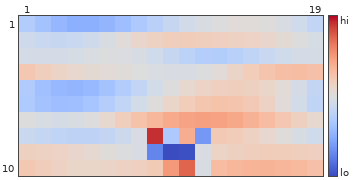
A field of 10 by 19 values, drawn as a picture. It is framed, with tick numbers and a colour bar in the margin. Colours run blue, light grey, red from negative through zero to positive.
Roughest part: bottom middle. Odd patch: rougher, in the bottom middle. Average level on the scale: 50%. Histogram: heavy tails on both sides.
